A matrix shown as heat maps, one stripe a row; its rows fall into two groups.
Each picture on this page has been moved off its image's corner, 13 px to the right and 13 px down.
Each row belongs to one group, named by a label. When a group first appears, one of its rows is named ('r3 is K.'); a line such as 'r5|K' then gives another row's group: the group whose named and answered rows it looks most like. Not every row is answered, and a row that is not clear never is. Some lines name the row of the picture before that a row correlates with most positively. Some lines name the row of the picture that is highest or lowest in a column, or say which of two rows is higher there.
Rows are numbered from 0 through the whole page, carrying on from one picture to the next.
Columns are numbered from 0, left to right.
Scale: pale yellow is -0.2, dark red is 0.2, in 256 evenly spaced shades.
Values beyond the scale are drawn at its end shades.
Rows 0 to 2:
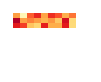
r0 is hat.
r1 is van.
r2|van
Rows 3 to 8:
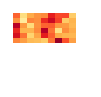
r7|van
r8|hat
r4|hat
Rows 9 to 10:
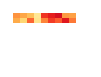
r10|hat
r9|hat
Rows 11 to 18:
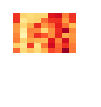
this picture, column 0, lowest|17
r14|hat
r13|hat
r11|hat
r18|hat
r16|hat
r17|hat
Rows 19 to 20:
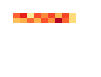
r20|hat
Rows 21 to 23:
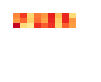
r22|van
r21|van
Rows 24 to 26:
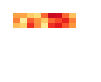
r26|hat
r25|hat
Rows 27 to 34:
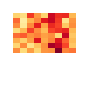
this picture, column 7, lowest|28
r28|hat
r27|hat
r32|hat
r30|hat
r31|van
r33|hat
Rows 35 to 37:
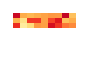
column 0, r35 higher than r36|Yes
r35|van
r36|hat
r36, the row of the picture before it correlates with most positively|29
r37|hat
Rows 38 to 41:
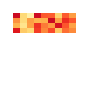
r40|hat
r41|van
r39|hat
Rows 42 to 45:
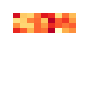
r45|van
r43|hat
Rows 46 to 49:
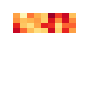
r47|hat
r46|hat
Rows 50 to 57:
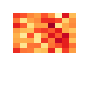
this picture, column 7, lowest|51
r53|hat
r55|hat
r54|hat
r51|hat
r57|van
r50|van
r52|van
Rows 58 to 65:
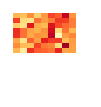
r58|hat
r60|hat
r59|hat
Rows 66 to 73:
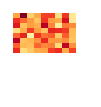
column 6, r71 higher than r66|Yes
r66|van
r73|hat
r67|van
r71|van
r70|van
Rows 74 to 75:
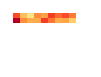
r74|hat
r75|van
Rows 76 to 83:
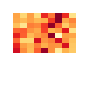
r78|hat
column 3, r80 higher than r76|Yes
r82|van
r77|hat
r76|hat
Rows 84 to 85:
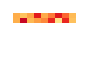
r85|van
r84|hat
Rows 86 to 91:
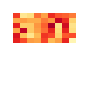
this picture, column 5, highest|88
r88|van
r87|hat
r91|van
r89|van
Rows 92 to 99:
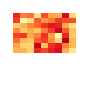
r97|van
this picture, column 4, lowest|98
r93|hat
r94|hat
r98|hat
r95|hat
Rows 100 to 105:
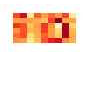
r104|van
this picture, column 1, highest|100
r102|van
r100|van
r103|van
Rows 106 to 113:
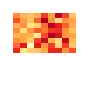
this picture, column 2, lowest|112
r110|hat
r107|van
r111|van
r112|van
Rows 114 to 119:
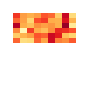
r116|van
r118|hat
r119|hat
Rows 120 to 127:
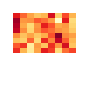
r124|hat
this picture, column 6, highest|124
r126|van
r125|hat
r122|van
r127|van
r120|van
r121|van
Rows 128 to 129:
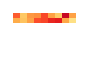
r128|van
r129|hat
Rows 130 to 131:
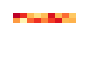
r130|van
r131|hat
